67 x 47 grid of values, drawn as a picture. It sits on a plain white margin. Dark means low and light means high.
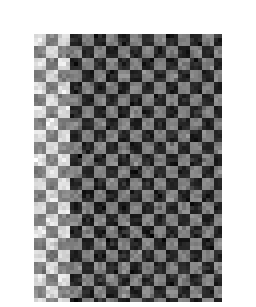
Seam: vertical, 20% of the way across, the left part higher. Average level on the scale: 40%. Mirror symmetry: none. Grain: checkered.
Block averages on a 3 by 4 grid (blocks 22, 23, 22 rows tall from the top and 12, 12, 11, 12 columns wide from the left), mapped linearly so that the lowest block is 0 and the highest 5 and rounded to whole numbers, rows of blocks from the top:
5000 | 5000 | 5000
